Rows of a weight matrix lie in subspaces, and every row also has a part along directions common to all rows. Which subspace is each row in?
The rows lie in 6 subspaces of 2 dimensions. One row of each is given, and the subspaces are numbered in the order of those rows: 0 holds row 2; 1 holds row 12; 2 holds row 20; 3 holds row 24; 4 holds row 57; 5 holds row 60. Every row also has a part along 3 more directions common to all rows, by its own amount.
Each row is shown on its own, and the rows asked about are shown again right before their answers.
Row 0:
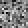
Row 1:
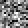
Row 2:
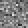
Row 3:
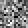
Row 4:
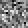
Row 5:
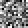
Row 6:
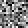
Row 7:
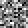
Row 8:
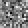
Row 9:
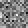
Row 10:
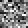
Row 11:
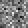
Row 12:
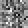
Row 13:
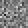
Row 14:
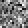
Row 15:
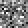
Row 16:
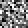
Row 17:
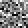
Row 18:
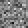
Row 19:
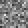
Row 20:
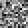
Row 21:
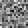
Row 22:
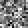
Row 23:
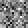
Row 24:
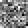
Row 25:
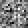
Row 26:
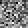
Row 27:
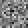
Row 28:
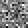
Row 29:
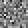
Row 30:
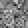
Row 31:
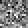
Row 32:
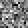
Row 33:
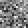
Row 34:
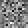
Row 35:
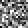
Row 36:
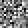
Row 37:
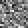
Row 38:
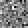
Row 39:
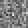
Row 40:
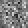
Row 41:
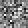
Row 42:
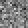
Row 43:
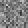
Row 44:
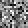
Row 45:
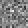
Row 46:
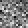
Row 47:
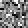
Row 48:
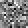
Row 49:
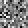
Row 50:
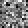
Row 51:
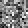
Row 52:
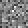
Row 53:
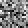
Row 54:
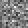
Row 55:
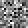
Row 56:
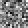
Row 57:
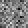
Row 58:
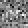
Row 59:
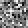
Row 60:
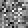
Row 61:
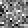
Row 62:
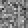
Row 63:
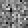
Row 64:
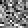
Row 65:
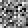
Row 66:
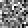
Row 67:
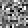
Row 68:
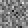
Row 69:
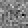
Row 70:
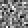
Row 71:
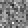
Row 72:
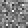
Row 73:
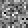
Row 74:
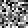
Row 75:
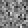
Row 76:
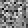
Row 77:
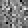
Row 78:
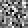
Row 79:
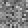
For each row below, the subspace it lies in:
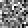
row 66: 2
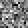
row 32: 0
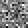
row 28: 5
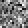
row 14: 2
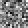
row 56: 2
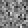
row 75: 2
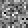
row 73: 1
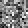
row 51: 2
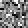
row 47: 0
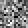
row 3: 0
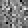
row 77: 1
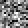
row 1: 1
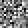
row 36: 3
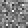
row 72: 5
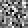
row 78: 4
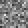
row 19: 4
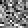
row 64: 5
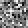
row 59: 0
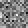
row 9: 4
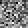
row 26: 5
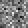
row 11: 4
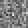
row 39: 0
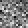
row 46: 0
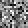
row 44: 3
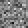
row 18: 3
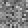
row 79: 2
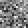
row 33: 0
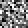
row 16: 3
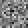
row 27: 1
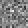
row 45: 1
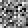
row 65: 3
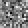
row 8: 2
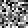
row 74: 5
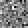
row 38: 2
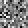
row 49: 3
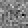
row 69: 5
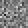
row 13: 3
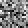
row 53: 0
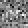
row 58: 5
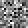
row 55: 3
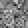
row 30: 0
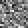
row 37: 5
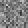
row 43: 4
